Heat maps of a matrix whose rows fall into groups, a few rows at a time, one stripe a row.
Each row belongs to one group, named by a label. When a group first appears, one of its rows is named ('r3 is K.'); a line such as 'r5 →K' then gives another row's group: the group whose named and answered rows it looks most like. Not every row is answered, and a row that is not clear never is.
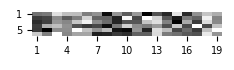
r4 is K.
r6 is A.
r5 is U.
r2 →A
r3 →A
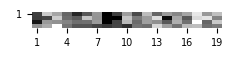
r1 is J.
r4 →J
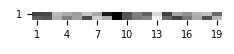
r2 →U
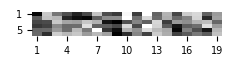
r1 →J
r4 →A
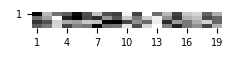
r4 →A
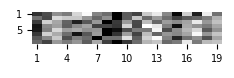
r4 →A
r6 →J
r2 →U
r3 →J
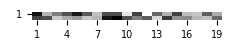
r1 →J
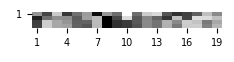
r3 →J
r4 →J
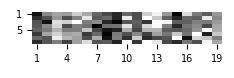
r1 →A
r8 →A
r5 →A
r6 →K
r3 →U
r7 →K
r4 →A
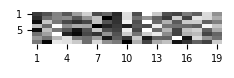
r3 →J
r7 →K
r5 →J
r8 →U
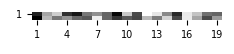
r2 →J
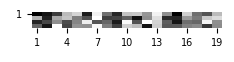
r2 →U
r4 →U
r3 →A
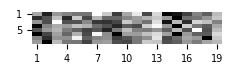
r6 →U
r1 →U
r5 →K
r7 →U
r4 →A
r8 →U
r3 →K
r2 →U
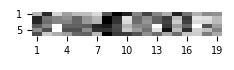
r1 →U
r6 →J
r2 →K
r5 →K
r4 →K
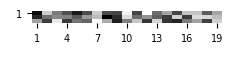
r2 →K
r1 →J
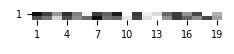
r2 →A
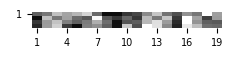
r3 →J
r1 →A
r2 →J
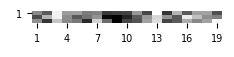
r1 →K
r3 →U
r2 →J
